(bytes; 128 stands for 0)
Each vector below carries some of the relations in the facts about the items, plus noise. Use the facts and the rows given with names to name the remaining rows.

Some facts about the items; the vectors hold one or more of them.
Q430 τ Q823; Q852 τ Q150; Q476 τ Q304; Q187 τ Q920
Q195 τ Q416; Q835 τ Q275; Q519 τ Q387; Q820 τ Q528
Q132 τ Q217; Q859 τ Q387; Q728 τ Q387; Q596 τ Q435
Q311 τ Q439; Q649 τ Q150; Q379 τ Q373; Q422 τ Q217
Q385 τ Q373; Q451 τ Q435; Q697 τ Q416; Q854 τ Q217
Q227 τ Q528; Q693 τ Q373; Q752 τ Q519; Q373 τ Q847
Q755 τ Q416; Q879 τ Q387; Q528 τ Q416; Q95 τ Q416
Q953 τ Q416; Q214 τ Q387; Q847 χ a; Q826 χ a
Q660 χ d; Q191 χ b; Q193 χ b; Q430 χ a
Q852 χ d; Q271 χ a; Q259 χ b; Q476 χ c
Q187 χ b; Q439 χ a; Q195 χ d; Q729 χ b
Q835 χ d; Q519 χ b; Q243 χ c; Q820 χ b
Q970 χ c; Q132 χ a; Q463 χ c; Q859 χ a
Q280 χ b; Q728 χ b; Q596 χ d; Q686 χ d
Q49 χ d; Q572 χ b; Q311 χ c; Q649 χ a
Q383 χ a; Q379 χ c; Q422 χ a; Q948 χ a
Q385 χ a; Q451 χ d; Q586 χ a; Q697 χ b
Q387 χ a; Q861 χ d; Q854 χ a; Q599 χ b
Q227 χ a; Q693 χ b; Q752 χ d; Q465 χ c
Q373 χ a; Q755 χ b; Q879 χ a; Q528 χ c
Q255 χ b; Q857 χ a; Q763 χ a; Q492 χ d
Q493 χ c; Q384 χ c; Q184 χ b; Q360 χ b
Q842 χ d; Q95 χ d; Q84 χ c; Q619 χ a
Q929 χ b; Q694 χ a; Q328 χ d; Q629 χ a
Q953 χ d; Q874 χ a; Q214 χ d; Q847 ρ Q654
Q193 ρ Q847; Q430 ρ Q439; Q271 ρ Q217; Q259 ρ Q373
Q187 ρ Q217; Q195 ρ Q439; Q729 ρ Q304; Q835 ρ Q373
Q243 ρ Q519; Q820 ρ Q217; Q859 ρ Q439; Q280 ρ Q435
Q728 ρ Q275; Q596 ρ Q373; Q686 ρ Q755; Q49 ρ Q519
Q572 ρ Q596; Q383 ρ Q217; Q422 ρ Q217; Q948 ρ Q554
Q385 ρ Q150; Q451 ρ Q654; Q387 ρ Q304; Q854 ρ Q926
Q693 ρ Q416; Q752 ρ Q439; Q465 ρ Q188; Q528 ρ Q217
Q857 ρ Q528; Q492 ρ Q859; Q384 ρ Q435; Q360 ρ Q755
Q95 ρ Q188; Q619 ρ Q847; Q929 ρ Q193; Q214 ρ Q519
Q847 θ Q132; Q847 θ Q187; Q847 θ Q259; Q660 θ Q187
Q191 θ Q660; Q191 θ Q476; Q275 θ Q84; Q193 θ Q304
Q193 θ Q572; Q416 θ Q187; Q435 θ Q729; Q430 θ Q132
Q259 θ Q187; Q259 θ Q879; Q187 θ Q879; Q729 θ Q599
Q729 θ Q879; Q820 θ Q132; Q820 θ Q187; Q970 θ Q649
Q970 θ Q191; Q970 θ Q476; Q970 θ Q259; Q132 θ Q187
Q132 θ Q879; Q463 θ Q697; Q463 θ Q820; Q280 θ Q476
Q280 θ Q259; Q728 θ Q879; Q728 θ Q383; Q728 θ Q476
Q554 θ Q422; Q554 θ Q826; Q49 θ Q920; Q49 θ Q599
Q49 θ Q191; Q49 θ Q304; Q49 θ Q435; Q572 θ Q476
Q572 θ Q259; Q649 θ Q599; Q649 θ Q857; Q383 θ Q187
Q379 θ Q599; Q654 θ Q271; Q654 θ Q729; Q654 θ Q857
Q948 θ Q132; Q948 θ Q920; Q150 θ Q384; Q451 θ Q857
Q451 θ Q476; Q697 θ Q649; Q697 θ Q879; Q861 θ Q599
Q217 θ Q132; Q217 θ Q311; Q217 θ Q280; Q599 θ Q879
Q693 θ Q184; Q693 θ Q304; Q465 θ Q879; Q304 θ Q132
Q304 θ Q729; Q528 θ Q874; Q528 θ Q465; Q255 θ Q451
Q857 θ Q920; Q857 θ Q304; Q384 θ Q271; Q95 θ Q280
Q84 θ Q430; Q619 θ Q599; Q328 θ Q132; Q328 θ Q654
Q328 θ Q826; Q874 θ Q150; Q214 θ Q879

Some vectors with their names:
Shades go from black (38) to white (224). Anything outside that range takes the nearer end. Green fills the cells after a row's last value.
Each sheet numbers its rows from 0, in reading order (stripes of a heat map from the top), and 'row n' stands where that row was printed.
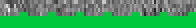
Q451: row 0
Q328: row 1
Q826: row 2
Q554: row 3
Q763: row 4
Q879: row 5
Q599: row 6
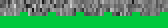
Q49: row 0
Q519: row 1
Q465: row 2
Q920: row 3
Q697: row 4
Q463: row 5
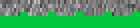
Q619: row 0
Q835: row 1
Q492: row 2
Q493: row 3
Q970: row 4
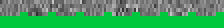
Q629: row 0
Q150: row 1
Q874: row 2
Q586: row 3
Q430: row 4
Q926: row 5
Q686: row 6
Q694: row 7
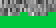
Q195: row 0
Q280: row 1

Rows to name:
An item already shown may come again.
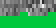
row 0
Q184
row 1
Q214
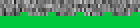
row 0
Q879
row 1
Q752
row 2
Q654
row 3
Q693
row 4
Q920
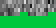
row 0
Q150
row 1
Q95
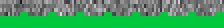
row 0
Q697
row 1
Q920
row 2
Q280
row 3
Q384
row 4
Q654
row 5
Q379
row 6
Q835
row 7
Q874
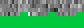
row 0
Q823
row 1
Q729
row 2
Q385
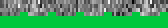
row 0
Q188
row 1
Q596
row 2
Q379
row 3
Q271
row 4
Q755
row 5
Q596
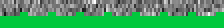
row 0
Q879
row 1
Q835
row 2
Q728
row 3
Q373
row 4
Q193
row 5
Q820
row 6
Q132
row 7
Q217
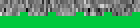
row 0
Q387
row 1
Q187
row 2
Q383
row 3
Q859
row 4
Q311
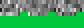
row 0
Q422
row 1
Q729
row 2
Q435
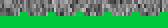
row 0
Q852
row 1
Q227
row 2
Q953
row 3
Q439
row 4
Q243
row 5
Q379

